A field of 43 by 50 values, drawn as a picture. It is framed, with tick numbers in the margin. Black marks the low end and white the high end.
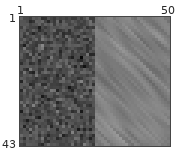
The table splits into one row of 2 panels. Panel 1,1: low, fine-grained. Panel 1,2: middling, slanting down to the right, faint in contrast.
